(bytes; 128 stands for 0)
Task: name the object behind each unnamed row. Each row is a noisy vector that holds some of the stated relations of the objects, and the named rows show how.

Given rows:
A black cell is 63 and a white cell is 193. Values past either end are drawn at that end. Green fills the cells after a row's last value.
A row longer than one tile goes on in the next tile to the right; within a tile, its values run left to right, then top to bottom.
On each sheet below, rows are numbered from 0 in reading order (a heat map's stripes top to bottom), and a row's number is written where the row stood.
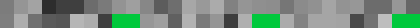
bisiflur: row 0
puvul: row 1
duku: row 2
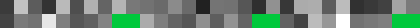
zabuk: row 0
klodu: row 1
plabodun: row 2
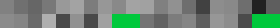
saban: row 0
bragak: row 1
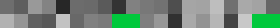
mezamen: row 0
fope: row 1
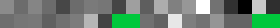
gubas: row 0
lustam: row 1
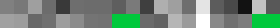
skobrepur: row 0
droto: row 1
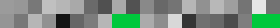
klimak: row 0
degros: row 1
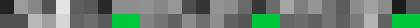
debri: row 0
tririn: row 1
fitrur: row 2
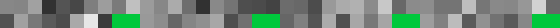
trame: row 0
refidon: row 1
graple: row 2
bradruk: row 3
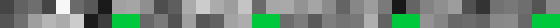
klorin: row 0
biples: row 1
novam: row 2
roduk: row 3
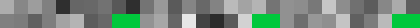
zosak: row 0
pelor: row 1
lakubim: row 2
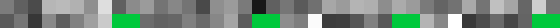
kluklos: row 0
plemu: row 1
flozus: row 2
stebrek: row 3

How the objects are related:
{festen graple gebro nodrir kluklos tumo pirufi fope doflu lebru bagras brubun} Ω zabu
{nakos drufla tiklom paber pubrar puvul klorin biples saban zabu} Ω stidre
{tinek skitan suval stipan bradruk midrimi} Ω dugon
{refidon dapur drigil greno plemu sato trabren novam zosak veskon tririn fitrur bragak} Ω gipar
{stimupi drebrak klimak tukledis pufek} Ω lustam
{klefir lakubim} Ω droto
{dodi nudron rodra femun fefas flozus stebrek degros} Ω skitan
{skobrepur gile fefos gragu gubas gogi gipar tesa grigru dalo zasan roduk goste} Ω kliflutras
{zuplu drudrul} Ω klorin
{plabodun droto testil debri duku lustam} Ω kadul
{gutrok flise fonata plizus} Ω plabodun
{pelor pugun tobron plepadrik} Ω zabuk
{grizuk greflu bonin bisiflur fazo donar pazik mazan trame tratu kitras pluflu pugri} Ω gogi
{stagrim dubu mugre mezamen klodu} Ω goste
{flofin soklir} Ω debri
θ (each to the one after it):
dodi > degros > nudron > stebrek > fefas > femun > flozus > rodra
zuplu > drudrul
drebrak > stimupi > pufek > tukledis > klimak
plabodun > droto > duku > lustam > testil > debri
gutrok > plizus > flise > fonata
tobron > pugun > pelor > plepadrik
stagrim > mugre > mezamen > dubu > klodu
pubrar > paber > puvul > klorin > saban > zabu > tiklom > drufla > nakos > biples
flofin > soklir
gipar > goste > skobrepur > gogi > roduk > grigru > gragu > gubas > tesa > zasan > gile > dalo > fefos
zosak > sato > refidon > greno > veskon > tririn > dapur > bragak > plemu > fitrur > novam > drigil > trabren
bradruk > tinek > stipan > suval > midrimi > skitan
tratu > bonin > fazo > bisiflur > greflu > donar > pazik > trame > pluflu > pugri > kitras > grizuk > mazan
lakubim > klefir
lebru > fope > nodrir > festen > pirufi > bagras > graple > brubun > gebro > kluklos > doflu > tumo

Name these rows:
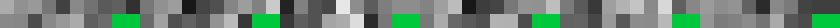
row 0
sato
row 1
donar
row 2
zabu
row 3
greflu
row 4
gebro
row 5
greno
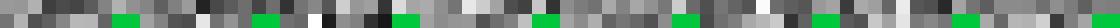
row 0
bonin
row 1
stagrim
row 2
skitan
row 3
stimupi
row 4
tinek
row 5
stidre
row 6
kadul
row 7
fonata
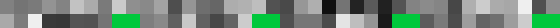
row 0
fefas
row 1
tobron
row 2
kliflutras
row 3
tumo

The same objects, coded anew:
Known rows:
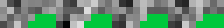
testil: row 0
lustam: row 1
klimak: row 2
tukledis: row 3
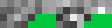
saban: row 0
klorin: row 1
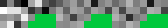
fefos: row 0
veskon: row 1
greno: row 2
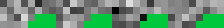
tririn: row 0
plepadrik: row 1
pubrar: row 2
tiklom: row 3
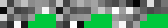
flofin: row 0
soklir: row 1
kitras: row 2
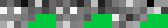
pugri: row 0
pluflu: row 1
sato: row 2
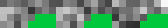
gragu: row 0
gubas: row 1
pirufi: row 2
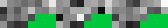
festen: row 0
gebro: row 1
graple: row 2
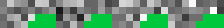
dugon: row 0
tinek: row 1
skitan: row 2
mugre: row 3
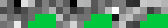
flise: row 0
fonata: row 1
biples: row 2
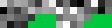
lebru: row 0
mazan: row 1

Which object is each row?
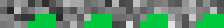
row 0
fazo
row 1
suval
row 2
duku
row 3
klodu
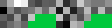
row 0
dodi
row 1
drebrak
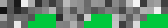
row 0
gutrok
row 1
midrimi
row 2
goste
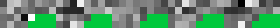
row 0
femun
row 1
plabodun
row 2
grigru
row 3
pelor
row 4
plizus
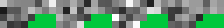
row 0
nodrir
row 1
gogi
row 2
gipar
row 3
puvul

